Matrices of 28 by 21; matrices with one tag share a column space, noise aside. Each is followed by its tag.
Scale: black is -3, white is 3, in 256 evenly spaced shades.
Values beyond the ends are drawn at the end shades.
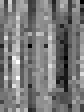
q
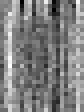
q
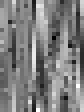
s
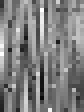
s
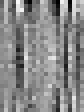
q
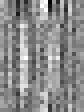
q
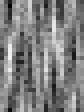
s
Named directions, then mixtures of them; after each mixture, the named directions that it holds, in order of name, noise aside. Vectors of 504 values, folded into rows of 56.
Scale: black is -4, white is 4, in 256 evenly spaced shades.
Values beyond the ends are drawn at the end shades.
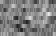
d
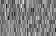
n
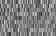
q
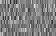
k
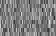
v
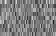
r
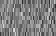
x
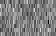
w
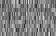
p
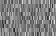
x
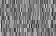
k, n, v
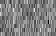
w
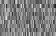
n, r, x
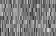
v, w, x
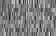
p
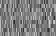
v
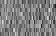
r, x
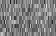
d, k, w
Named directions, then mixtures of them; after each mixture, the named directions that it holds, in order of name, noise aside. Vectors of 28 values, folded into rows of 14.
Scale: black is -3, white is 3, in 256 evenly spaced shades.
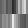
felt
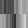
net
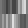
felt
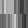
net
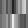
felt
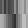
net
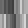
net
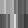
net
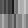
felt, net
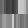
felt, net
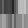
felt, net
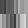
net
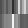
felt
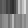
felt, net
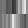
felt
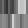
felt, net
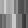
net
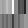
felt, net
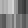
felt, net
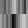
felt, net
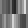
felt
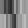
net
